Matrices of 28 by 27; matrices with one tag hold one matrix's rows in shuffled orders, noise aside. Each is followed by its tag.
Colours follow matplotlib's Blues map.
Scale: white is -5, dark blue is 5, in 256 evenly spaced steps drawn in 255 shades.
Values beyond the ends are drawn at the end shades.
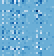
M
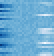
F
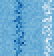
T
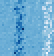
T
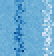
T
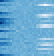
F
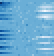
F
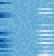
F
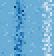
T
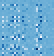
M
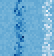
T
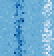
T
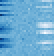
F
